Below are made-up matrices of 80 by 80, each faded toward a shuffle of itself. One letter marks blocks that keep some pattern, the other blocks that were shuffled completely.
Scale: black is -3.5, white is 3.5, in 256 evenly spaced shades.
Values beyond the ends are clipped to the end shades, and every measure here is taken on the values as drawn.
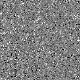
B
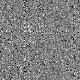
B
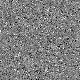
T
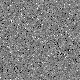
T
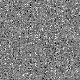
B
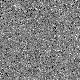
T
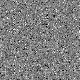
B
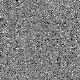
B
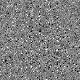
B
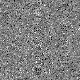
B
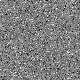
T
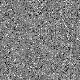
B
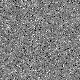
T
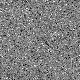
T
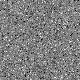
T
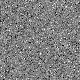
T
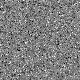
T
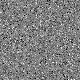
T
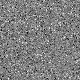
T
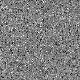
B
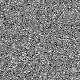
T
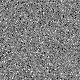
T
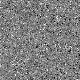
B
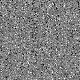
B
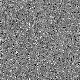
B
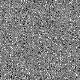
B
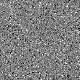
B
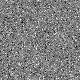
T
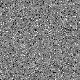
B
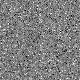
T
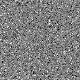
B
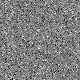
T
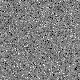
T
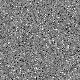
T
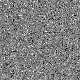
T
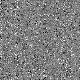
B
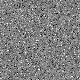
T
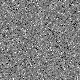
T
